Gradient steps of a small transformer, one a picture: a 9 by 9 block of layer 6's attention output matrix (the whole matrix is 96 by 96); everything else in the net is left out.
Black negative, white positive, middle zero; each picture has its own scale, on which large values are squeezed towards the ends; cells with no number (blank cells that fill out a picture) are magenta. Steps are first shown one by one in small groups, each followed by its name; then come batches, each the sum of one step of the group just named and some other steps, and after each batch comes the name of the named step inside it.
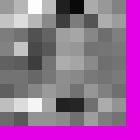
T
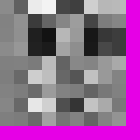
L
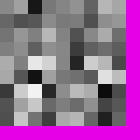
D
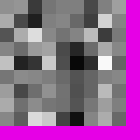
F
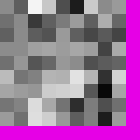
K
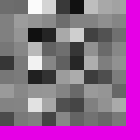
T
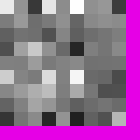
K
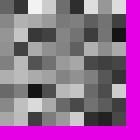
K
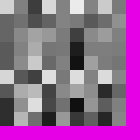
D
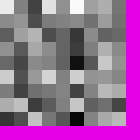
F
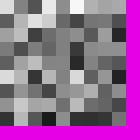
D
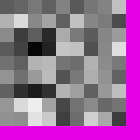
T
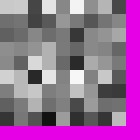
D
